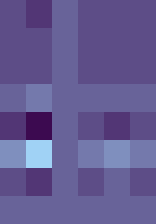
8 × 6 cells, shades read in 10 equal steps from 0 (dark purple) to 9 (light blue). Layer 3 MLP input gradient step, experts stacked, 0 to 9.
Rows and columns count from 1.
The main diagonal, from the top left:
3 3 4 4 2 5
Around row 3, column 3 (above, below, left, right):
4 4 3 3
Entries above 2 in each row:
5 6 6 6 3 6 5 6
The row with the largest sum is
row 6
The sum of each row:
18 19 19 25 14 35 19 24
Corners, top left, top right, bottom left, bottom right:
3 3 4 4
